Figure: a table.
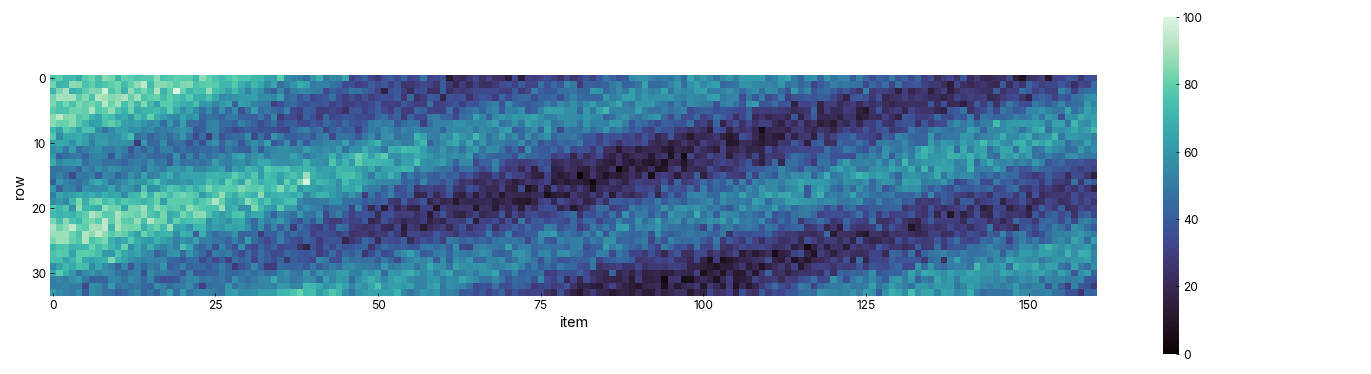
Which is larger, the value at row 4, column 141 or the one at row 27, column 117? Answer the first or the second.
the first
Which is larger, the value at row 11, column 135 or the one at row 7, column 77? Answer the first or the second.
the first
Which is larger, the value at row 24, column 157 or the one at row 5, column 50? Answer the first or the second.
the first
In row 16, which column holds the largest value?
39
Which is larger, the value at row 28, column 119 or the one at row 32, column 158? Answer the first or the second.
the second
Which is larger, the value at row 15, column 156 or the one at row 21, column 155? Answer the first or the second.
the second
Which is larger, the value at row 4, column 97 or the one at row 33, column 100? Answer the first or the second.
the first
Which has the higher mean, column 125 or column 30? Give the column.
30
